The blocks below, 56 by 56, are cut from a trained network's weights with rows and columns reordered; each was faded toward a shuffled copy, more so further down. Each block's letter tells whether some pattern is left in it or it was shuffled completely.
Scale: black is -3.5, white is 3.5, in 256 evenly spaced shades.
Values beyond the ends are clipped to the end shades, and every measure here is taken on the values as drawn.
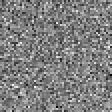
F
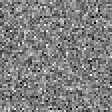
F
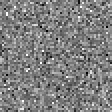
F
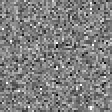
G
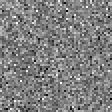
F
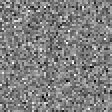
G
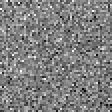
F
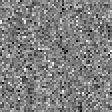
G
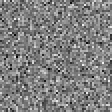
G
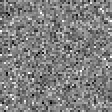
G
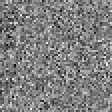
G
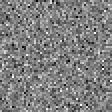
F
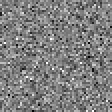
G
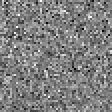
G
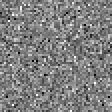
F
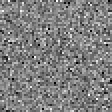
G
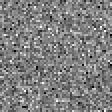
F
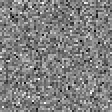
F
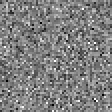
F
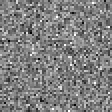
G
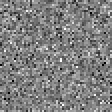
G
